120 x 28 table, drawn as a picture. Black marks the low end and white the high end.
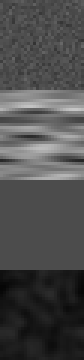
The table splits into 4 rows of 1 panel. Panel 1,1: low, fine-grained, faint in contrast. Panel 2,1: middling, streaked across, strong in contrast. Panel 3,1: low, flat. Panel 4,1: very low, blotchy, faint in contrast.
